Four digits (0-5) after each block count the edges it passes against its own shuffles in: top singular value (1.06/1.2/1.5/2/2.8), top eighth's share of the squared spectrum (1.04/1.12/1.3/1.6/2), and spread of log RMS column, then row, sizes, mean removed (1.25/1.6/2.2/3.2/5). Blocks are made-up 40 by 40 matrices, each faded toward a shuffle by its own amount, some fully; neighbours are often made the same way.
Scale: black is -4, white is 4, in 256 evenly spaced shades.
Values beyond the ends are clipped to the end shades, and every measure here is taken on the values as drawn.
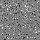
1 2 0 0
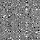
3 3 1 1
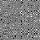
4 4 2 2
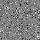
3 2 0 1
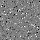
0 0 0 0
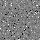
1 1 0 0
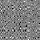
4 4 2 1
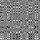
4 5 3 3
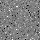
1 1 0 0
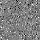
3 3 1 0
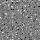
2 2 0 0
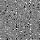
3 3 2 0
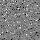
1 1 0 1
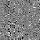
3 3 2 1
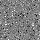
1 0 0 0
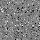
2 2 1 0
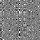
4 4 2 1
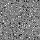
2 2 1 1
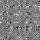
3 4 2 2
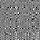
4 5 2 3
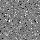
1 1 0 0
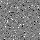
0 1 0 0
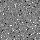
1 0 0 0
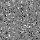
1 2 2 0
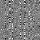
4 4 3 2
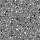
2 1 0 0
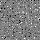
2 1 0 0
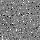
1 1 0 0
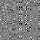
4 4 2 2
